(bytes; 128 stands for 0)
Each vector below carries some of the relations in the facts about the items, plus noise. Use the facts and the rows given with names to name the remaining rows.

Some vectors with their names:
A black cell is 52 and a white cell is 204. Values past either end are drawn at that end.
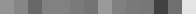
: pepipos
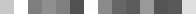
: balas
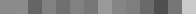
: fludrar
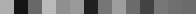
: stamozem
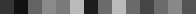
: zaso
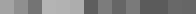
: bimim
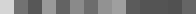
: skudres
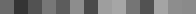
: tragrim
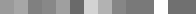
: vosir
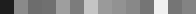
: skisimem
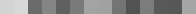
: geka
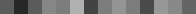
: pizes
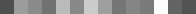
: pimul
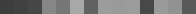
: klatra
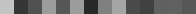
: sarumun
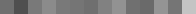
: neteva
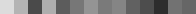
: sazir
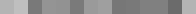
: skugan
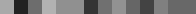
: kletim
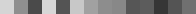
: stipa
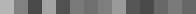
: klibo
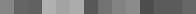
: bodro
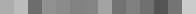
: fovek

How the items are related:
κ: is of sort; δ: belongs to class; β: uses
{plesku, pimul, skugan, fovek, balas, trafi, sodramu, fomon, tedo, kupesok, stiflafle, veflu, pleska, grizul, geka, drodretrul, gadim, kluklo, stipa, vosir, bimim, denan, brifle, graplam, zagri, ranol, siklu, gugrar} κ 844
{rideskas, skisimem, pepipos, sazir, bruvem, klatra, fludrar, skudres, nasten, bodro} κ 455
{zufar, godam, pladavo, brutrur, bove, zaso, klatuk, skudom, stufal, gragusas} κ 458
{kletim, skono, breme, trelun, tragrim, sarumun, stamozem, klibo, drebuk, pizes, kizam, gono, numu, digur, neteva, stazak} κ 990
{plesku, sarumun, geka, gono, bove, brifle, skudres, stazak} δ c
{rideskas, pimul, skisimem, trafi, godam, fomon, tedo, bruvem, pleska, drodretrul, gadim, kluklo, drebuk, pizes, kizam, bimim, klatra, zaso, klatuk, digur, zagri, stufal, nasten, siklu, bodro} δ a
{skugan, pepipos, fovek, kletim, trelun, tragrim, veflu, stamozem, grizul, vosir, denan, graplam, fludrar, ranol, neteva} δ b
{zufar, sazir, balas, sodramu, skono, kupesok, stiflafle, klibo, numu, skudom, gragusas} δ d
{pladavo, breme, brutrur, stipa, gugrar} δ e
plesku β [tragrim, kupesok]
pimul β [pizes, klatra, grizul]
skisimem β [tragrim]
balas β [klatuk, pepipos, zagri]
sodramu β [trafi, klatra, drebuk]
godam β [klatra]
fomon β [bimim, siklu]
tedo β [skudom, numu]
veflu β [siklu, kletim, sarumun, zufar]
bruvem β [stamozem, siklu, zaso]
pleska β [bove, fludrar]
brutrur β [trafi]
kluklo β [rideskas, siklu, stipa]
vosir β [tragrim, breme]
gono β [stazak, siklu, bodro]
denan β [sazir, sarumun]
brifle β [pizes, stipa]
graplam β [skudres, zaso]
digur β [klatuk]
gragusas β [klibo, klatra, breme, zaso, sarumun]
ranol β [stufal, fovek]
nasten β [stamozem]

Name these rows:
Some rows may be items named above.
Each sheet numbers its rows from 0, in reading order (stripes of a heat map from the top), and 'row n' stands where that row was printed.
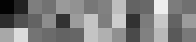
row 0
godam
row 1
brutrur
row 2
plesku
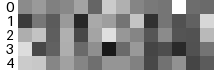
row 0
vosir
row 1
pladavo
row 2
gugrar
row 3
stazak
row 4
brifle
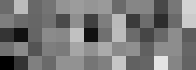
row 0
zagri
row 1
bove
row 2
zaso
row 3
trafi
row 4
godam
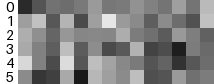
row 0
kizam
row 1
gugrar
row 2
grizul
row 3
zufar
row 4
stipa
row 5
breme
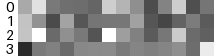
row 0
plesku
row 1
klibo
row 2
sodramu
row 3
digur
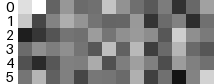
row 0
stiflafle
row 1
gono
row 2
drebuk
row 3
gragusas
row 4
pizes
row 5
skudom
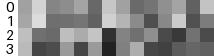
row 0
ranol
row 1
plesku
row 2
siklu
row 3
sarumun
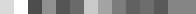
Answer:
kupesok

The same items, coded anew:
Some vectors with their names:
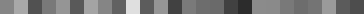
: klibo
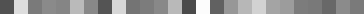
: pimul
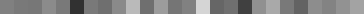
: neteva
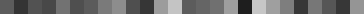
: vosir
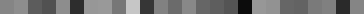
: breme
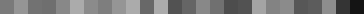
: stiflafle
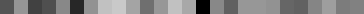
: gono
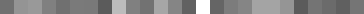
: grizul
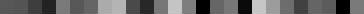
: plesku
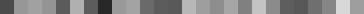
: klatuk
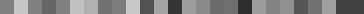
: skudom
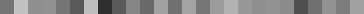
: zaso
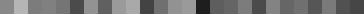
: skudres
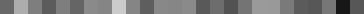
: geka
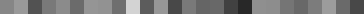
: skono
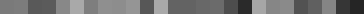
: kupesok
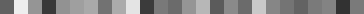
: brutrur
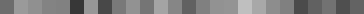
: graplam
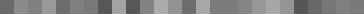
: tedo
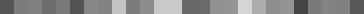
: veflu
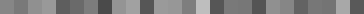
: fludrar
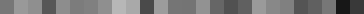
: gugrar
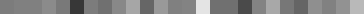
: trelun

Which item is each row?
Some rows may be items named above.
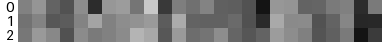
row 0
breme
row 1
kupesok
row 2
gugrar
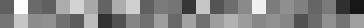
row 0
sodramu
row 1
zaso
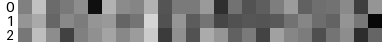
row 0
sarumun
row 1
sazir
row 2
pladavo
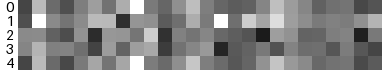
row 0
brifle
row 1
godam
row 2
breme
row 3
skudres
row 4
brifle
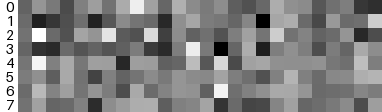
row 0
stipa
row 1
tragrim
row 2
gragusas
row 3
skisimem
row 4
klatra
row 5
kizam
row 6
trafi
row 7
stazak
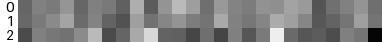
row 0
bimim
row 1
zagri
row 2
balas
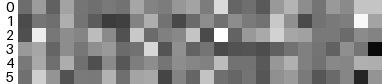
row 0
pizes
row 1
digur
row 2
pimul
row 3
sazir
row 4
drebuk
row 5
bove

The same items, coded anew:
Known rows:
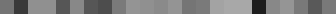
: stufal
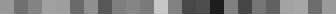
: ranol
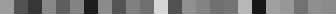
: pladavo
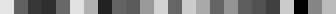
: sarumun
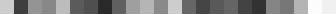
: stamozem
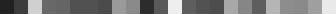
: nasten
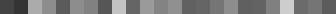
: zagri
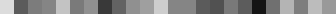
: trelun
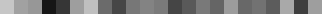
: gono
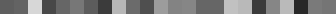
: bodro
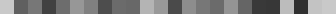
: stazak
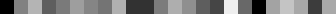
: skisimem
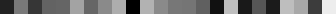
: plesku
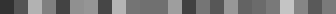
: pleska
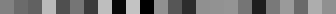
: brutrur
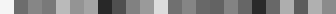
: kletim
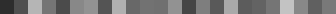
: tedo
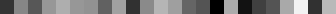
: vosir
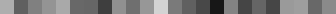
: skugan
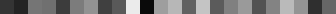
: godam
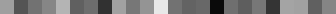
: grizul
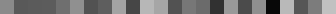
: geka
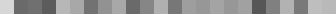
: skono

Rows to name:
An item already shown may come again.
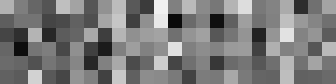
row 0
sazir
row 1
stipa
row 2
pizes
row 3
zaso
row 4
gugrar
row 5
bimim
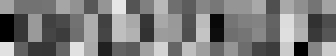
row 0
stiflafle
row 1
pimul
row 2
pimul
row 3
sarumun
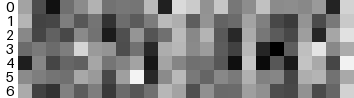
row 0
gragusas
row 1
bove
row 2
skudres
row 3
tragrim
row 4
plesku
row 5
kupesok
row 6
bove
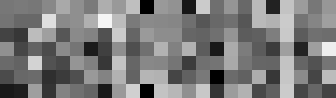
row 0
sodramu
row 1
balas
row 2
zagri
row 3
skudres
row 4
bimim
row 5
brifle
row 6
klatra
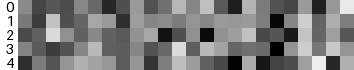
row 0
skudres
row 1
kizam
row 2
trafi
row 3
breme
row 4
vosir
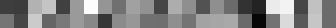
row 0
digur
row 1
drebuk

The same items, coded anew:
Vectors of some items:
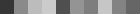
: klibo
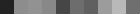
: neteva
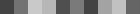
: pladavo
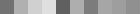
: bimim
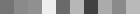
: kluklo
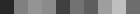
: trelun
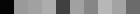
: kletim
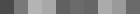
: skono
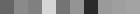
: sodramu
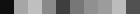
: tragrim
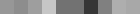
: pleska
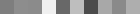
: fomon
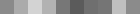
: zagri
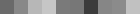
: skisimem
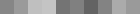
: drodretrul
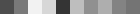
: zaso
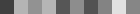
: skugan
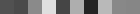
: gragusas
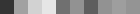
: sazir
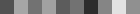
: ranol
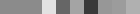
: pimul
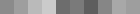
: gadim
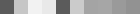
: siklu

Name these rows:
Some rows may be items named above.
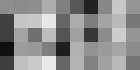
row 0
balas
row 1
stipa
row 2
vosir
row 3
stazak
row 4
stipa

